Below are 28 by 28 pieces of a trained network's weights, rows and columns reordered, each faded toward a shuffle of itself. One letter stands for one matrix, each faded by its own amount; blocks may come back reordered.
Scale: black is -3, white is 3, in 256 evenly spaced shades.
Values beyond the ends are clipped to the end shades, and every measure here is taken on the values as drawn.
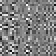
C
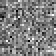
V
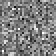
V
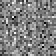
V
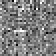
V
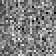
V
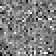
V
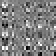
C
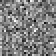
V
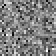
V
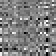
C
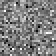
V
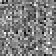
V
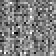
V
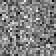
V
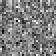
V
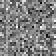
V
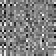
C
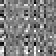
C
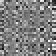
C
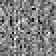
V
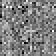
V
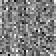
V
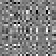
C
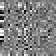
C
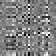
C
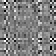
C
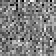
V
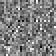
V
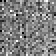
V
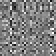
C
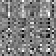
C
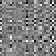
C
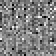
V
